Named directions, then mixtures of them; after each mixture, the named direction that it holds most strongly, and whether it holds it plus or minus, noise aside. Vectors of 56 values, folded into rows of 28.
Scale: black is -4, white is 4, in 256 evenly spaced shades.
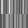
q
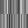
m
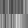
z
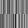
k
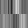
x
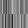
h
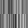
k, plus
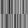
q, minus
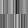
x, minus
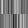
x, plus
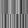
m, minus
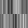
x, plus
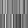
h, minus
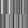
q, plus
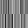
h, plus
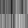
z, plus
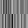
h, plus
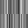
m, plus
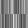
x, minus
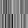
h, plus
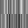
m, plus
